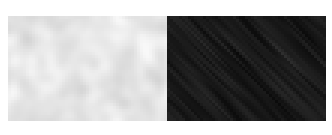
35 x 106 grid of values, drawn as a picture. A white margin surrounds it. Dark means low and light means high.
The table splits into one row of 2 panels. Panel 1,1: very high, blotchy, faint in contrast. Panel 1,2: very low, slanting down to the right, faint in contrast.
